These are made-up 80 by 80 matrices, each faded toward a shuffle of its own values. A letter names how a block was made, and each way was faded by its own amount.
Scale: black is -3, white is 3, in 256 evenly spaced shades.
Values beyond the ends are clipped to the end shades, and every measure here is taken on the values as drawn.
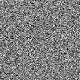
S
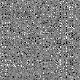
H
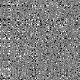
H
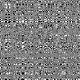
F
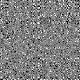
H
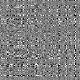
F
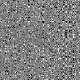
H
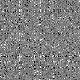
H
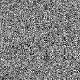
S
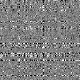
F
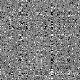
H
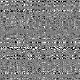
F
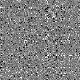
H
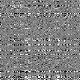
F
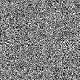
S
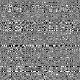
F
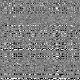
F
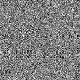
S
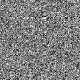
S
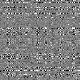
F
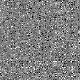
H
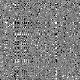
H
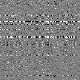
F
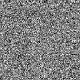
S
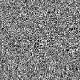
S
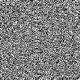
S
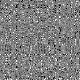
H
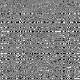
F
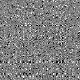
H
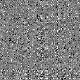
H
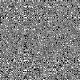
H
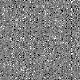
H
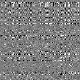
F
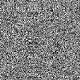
S
